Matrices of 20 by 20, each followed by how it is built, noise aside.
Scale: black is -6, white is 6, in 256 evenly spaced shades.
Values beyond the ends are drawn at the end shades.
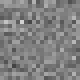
low rank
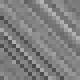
Toeplitz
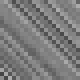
Toeplitz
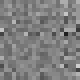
low rank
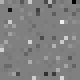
sparse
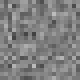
low rank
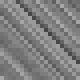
Toeplitz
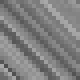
Toeplitz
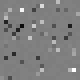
sparse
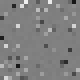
sparse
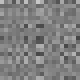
low rank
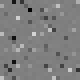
sparse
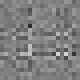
low rank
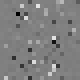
sparse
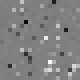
sparse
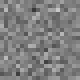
low rank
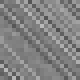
Toeplitz
